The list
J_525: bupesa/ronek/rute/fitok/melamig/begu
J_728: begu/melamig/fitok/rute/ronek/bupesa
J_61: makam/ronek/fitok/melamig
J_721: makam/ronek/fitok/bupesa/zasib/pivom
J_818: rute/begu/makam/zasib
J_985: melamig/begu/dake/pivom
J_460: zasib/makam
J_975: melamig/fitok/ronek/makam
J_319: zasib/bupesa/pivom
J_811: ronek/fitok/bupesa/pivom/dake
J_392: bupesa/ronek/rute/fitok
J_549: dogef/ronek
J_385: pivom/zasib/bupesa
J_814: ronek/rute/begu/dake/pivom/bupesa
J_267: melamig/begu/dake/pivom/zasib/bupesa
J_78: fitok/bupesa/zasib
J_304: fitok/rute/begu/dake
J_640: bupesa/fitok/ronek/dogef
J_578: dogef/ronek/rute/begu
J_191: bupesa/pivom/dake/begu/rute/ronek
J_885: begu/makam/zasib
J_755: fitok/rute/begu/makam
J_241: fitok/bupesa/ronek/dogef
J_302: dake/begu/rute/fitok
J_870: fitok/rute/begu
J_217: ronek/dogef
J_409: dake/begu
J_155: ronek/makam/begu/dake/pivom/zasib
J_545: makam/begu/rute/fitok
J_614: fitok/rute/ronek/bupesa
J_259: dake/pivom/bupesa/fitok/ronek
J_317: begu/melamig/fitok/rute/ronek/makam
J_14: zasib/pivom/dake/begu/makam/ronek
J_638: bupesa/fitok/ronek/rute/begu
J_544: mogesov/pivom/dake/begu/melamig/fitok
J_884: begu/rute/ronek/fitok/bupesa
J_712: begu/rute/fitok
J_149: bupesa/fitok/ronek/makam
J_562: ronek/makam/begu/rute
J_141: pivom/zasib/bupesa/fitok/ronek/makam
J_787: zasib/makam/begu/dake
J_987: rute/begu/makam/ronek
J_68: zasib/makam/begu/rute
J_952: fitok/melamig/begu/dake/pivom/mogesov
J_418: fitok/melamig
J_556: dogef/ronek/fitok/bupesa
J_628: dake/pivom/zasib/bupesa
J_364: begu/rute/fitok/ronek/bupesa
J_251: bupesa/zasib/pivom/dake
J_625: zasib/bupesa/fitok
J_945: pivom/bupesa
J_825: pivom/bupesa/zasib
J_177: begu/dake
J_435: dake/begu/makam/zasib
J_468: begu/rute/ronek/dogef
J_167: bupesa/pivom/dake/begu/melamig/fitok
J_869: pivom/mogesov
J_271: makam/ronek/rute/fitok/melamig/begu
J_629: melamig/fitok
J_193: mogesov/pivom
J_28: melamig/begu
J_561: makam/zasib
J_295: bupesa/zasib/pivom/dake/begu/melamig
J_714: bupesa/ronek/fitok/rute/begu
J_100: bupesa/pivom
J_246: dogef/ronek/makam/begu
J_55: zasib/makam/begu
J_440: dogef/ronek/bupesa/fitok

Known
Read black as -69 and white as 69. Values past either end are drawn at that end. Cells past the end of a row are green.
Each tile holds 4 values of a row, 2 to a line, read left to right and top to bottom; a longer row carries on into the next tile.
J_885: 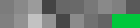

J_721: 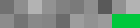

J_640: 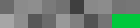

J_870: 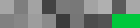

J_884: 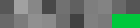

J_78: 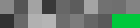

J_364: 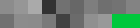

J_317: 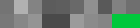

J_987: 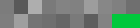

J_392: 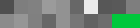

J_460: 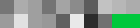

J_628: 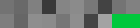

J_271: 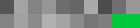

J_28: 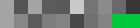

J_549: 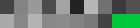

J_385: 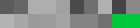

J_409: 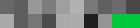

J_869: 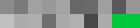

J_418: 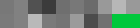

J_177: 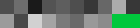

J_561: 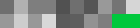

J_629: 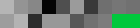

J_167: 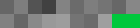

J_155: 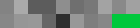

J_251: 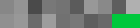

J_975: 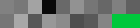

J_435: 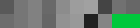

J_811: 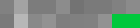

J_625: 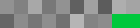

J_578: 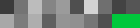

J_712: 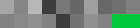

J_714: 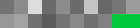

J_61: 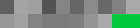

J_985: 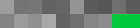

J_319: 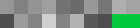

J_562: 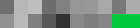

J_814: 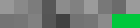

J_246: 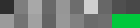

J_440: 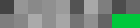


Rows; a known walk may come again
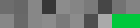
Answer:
J_628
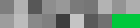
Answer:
J_787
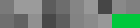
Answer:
J_728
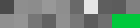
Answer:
J_392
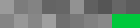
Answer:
J_985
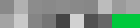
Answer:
J_55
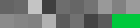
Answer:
J_614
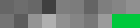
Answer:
J_544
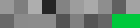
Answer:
J_755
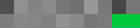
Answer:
J_141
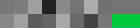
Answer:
J_149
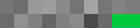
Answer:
J_818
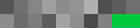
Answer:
J_302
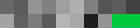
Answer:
J_409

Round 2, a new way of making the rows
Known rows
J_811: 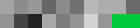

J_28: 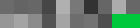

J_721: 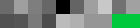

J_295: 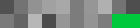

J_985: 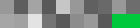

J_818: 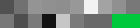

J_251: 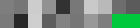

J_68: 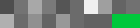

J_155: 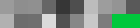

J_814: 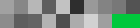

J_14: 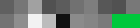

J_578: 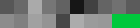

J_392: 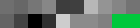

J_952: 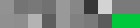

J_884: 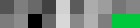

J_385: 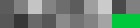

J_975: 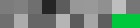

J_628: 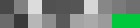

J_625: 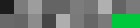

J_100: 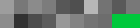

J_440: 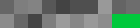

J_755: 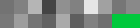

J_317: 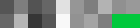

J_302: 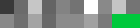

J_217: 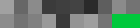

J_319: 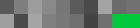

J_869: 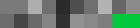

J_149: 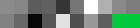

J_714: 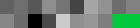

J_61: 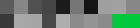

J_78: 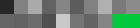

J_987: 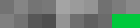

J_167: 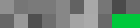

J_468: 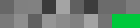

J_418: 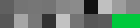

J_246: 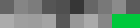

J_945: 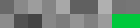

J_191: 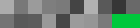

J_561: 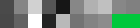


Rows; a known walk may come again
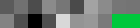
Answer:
J_714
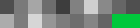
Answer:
J_787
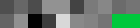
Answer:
J_525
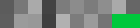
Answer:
J_629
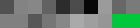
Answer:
J_556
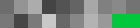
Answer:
J_259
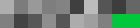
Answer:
J_191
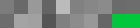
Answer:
J_267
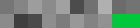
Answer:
J_945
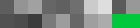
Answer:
J_141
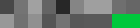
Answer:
J_460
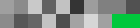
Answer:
J_814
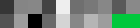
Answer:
J_364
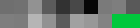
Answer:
J_549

